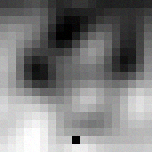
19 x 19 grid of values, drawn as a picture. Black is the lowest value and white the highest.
A single lone cell is far lower than the cells round it. The ninth with the highest average is the bottom left. The top middle is the ninth with the lowest average. On average the colour sits 50% of the way up the scale. The field climbs toward the bottom.
